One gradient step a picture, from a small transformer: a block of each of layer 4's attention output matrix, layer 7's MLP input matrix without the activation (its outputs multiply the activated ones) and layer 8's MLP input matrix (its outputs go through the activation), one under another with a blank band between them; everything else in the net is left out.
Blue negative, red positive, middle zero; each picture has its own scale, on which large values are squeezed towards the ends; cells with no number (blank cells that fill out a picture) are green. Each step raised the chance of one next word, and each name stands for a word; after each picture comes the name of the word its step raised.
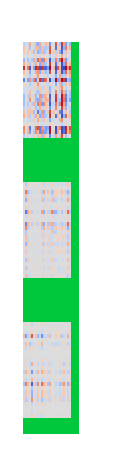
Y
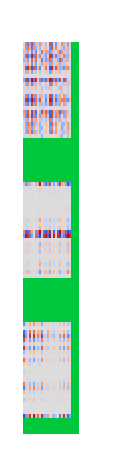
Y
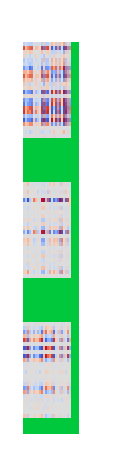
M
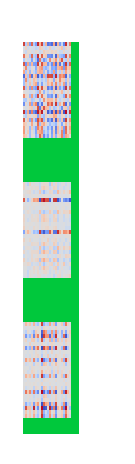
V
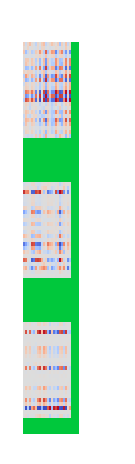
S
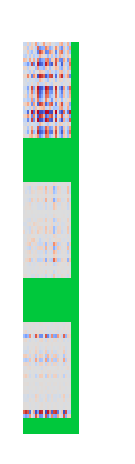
V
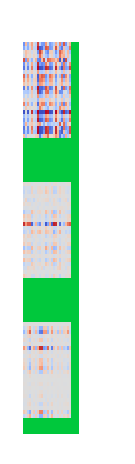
V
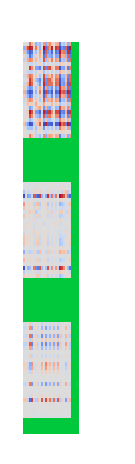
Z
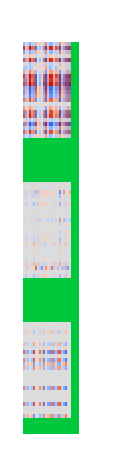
Z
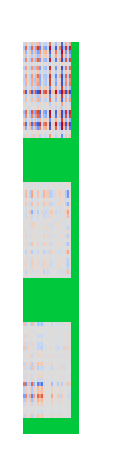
Z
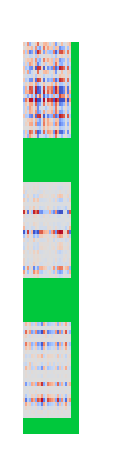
S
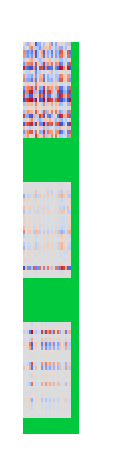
S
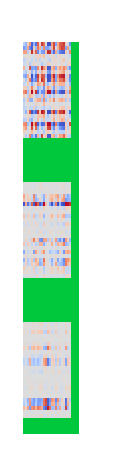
Z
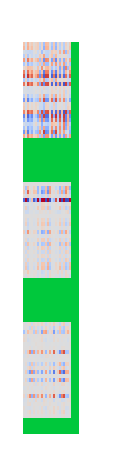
M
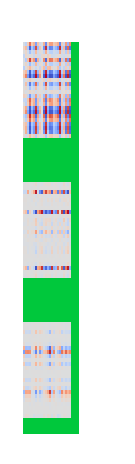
M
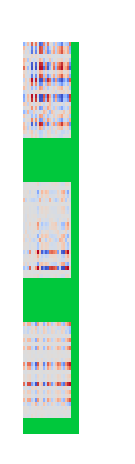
Y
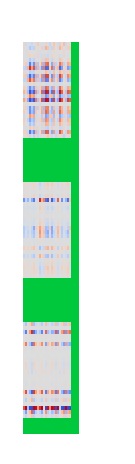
S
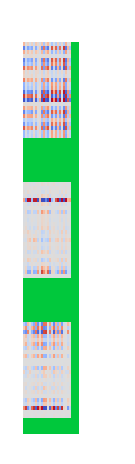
S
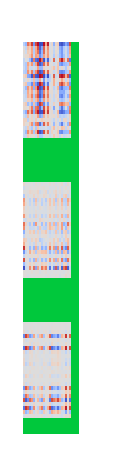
V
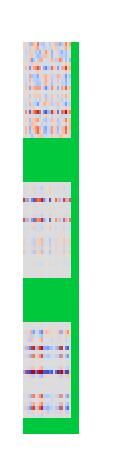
V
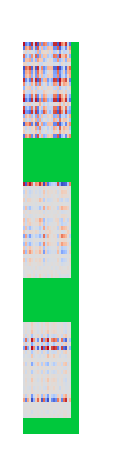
Y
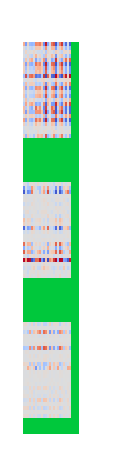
V
